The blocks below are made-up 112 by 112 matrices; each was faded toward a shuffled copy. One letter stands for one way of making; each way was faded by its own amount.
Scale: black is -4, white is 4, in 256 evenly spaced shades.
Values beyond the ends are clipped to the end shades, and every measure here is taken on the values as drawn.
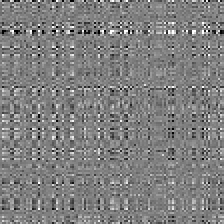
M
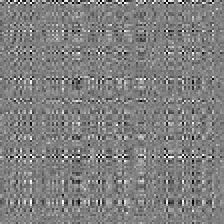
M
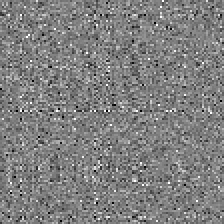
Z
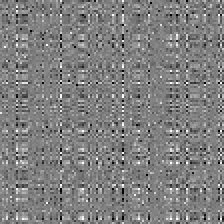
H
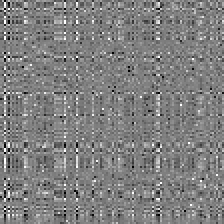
H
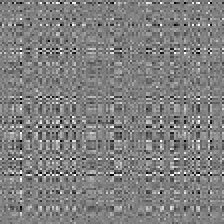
M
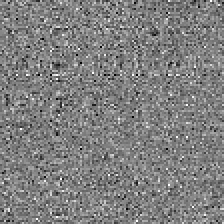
Z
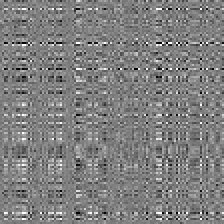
M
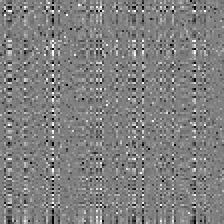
H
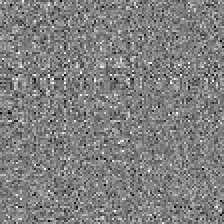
Z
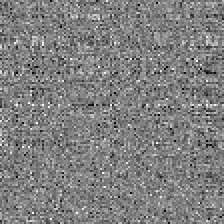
Z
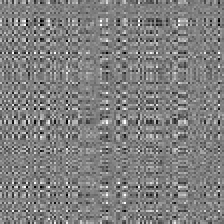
M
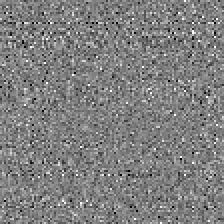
Z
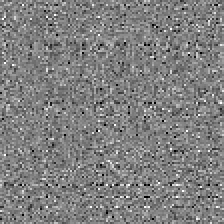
Z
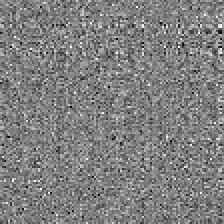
Z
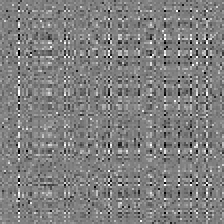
H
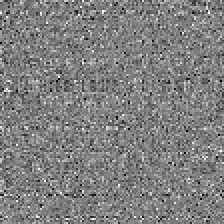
Z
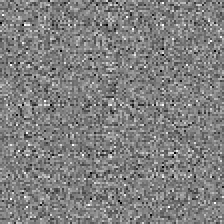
Z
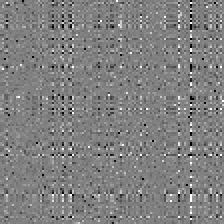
H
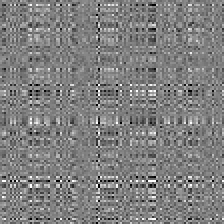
M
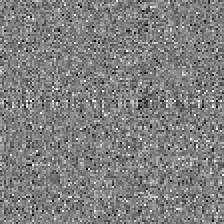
Z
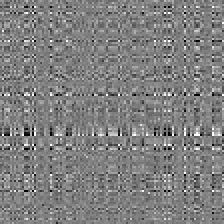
M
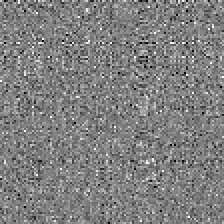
Z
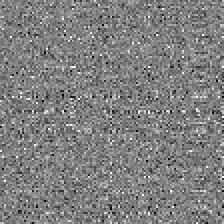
Z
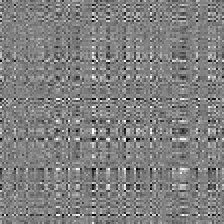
M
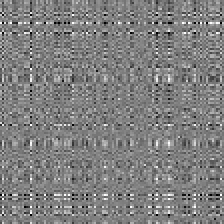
M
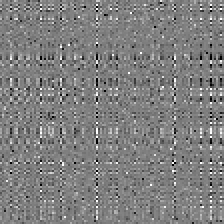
H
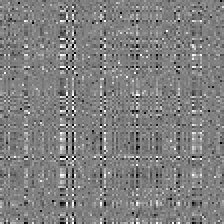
H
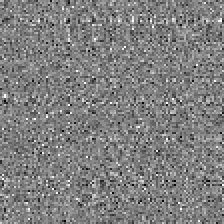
Z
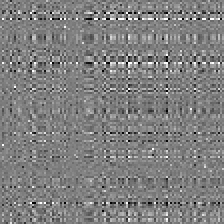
M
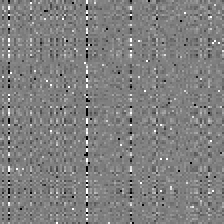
H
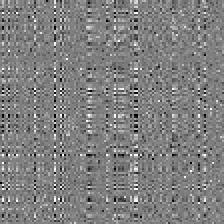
H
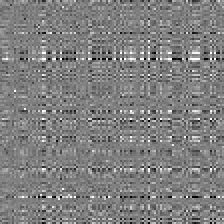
M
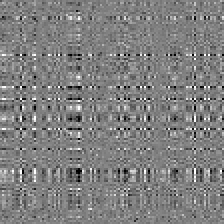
M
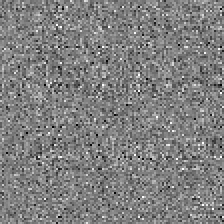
Z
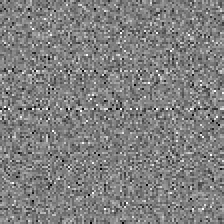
Z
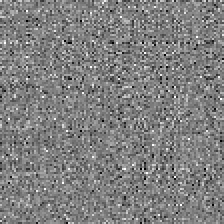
Z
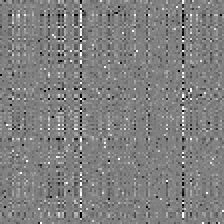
H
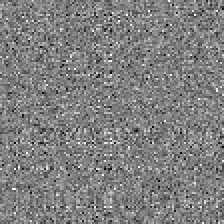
Z
